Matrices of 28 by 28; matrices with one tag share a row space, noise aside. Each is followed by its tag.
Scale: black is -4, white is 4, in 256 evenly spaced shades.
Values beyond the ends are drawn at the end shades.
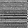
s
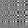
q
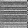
s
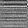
s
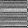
s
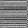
s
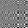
q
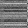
s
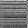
s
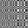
q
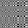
q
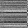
s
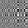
q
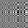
q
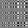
q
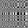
q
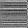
s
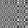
q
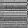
s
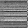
s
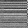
s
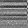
s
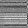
s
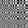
q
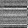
s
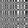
q
